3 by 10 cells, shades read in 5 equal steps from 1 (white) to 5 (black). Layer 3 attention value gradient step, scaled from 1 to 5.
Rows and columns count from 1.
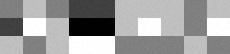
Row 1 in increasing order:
2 2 2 2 2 3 3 3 4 4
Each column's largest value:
4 3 3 5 5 3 3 3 3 3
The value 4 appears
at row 1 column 4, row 1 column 5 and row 2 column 1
